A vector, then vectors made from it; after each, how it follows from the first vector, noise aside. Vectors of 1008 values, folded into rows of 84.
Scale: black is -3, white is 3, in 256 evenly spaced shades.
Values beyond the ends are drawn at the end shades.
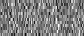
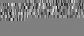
partly zeroed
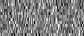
copied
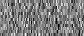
negated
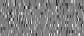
partly zeroed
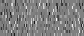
partly zeroed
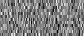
negated
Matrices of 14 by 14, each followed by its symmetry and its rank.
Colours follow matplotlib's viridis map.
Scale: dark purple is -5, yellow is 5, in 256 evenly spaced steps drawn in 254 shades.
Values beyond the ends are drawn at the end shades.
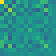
symmetric, rank three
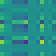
neither, rank one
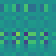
neither, rank one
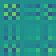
symmetric, rank one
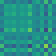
symmetric, rank one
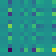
neither, rank one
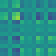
symmetric, rank one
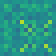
symmetric, rank three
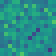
symmetric, full rank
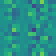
neither, rank three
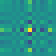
symmetric, rank one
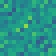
symmetric, full rank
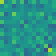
symmetric, rank three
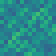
symmetric, full rank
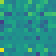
neither, rank three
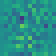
neither, rank three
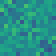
symmetric, full rank
